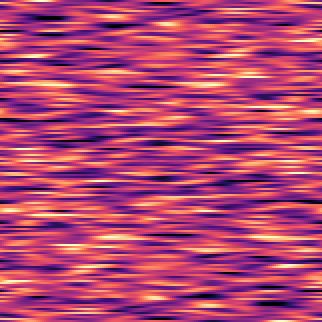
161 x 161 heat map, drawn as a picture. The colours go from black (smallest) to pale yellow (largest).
Grain: streaks across. Symmetry: a half turn. Slope: none.
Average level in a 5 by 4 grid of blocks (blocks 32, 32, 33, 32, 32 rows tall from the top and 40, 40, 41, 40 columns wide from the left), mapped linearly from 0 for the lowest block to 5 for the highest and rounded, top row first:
1 2 3 3
3 3 5 5
4 0 0 4
5 5 3 3
3 3 2 1
